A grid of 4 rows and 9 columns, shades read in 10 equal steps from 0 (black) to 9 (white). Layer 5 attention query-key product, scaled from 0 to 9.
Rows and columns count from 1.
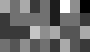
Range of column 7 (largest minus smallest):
6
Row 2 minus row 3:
0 2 2 -3 -1 -5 1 1 -4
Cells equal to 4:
10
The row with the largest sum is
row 1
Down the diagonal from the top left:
6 4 2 3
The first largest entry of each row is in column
7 2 4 7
